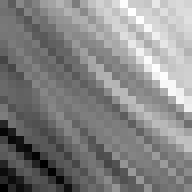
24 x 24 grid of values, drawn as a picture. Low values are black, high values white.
Slope: up to the top right. Odd rows or columns: none. Ninth with the lowest average: bottom left. Average level on the scale: 50%. Grain: diagonal, down to the right. Mirror symmetry: none.
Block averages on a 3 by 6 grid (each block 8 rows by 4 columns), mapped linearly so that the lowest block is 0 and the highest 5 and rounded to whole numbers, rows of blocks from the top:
223455 / 122334 / 001223
